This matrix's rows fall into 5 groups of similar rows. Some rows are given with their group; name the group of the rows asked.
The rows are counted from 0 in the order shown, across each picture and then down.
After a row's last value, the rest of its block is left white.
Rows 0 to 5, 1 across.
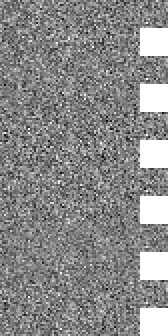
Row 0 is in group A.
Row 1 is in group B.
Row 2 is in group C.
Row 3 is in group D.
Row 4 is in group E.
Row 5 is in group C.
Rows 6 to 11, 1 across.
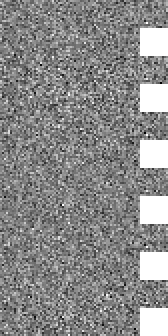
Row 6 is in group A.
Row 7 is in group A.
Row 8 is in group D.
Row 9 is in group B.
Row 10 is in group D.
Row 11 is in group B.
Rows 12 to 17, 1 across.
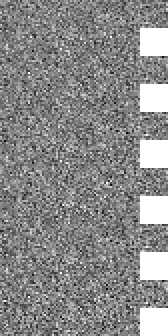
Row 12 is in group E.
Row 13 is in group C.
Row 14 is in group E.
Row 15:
B
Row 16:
E
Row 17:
C
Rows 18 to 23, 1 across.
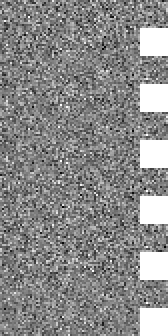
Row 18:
C
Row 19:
E
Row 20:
E
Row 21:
D
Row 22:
A
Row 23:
B
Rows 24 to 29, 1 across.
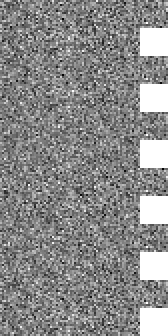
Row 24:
A
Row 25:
A
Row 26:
D
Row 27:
C
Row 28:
D
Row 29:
A
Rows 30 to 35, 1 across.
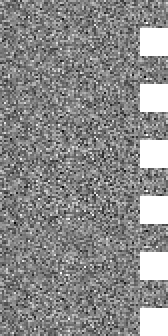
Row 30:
A
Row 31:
D
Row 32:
A
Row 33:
A
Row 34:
E
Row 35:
A
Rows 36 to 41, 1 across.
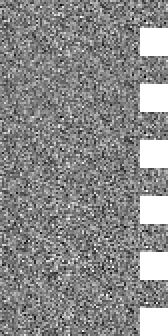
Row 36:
D
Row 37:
D
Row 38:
D
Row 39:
A
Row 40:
A
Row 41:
B
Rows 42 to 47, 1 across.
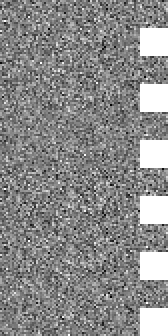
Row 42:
C
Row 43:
D
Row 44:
E
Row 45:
C
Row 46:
C
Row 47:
B
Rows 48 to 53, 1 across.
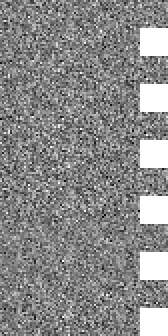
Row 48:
C
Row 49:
D
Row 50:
D
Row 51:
C
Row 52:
B
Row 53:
B
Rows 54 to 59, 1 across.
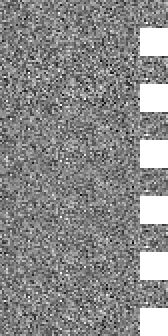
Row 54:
A
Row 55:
C
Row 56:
E
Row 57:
E
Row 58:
E
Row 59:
C
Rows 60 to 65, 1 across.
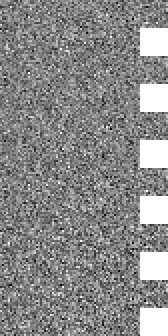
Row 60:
E
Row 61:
C
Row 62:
B
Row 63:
C
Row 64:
D
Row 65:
D
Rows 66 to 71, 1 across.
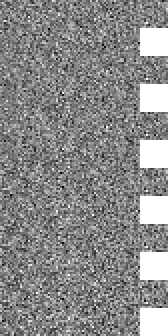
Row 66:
C
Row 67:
B
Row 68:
B
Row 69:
A
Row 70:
A
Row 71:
A
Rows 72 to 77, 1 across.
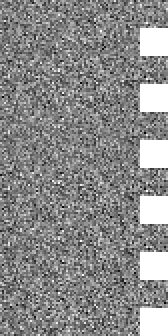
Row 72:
C
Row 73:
D
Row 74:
D
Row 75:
D
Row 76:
D
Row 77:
A
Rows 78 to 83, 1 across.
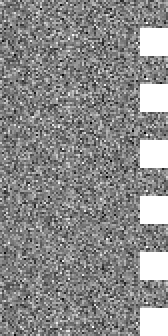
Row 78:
A
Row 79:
A
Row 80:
D
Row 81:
C
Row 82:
B
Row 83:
A
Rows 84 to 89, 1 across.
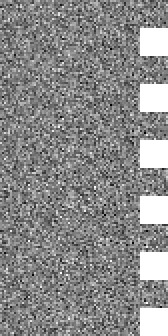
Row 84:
D
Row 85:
D
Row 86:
D
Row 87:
C
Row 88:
E
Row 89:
A
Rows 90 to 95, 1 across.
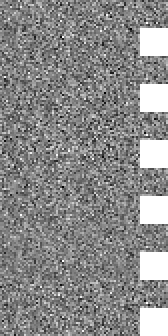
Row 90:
B
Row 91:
C
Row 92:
A
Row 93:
A
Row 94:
B
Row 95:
D
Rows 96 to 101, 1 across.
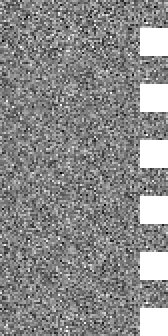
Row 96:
A
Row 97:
E
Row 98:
A
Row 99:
D
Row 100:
C
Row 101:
E
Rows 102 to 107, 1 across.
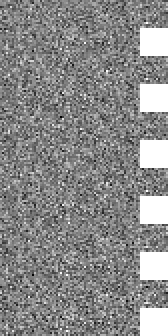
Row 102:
E
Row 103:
B
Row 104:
D
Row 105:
B
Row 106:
E
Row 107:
E
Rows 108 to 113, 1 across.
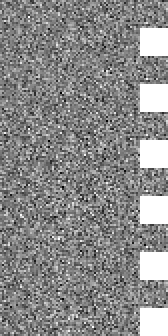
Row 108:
C
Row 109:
B
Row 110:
C
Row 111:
A
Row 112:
D
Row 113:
A
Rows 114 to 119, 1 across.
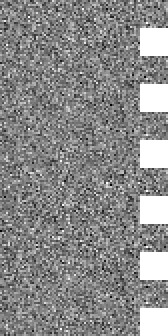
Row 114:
C
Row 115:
D
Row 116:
E
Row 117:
B
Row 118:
D
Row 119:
E
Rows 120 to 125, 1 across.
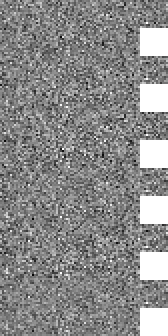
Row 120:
B
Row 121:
E
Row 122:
B
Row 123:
E
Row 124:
E
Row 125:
E
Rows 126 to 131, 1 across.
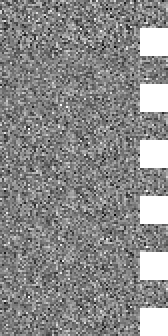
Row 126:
C
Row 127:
E
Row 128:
C
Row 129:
C
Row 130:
B
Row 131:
C
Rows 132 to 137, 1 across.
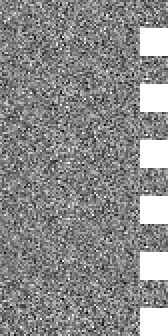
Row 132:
B
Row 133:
E
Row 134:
A
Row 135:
A
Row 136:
B
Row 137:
A
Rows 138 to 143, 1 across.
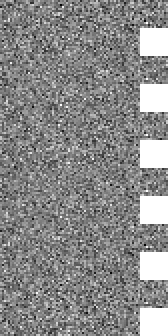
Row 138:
D
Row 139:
E
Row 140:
A
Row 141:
E
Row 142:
D
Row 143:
A
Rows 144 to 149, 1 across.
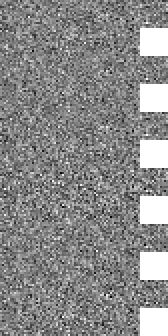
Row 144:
E
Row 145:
B
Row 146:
E
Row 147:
D
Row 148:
D
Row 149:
B
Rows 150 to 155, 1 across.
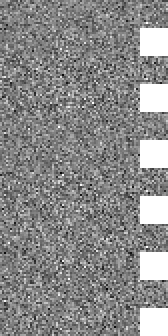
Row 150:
E
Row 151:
A
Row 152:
C
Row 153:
D
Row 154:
B
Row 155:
C
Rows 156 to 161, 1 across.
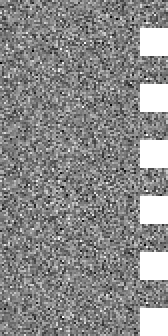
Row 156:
E
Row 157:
D
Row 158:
A
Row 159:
A
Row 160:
D
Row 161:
B
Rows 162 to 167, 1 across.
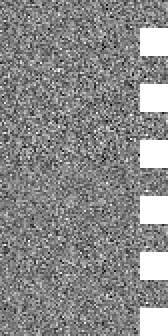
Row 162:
C
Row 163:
D
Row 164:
C
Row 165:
E
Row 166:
C
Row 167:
B
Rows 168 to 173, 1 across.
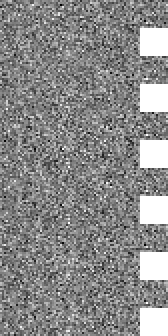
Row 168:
D
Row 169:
E
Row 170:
B
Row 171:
B
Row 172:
A
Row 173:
A
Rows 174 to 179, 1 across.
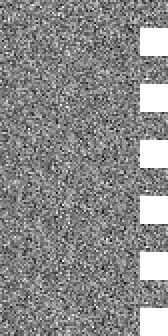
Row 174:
D
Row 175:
E
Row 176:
C
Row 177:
B
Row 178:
B
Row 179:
A
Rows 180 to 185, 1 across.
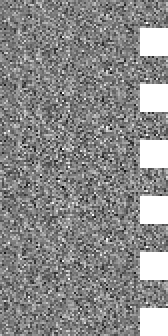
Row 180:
B
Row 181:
B
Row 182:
B
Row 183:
A
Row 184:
B
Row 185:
C
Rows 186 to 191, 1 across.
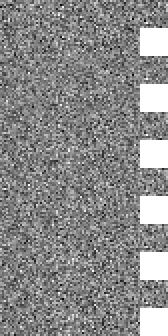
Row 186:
D
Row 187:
E
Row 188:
A
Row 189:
C
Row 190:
A
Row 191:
A
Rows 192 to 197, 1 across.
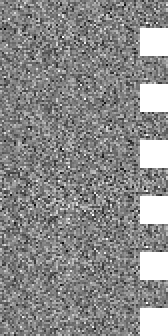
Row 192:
B
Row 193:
C
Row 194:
B
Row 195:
A
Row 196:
A
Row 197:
A
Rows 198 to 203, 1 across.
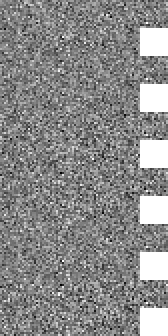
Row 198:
B
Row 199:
D
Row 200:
A
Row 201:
D
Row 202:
B
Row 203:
D
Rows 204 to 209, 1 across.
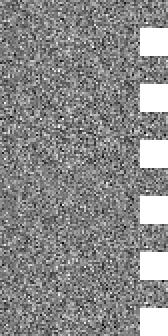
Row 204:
A
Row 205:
D
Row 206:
D
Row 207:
B
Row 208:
A
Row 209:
C
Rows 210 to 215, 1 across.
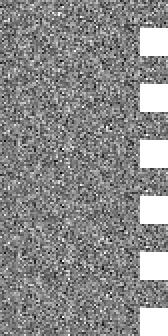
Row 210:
D
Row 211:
D
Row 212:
B
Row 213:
D
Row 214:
B
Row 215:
B
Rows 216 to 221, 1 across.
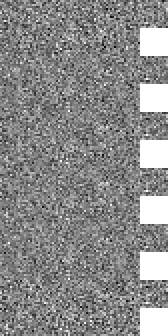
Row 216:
C
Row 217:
B
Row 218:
E
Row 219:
E
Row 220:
B
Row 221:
E
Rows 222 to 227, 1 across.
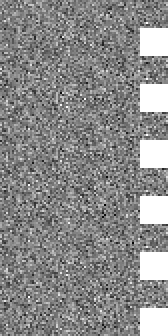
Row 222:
B
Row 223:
E
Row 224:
E
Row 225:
C
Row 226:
E
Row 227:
C
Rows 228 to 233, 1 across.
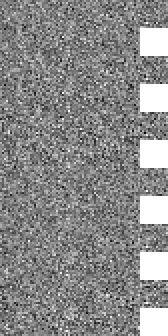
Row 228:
B
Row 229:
B
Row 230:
D
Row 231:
A
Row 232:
E
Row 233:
E
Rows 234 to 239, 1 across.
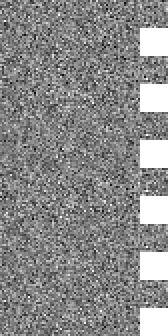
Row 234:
C
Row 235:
A
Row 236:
B
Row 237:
E
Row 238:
A
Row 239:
C
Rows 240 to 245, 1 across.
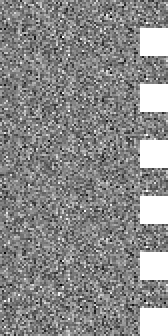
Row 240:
B
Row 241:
B
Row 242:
C
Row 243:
E
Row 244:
B
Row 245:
D
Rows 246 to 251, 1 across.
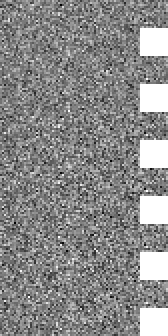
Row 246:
D
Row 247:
B
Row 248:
D
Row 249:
D
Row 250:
A
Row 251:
C
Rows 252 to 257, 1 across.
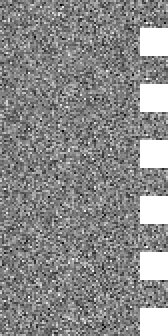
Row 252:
D
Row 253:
E
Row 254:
A
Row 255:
C
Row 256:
A
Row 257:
C
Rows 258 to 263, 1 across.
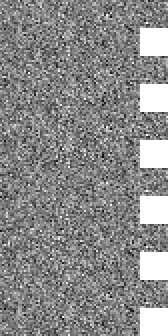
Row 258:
B
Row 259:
C
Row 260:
B
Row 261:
E
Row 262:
D
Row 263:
B
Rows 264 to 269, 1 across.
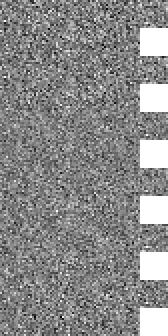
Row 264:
C
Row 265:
C
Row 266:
B
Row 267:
A
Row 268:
E
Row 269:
B
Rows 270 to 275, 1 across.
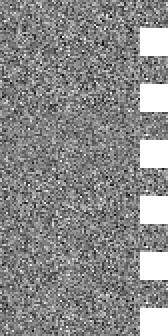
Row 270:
B
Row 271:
A
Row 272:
E
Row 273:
C
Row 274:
A
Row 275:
E
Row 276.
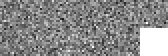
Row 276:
A
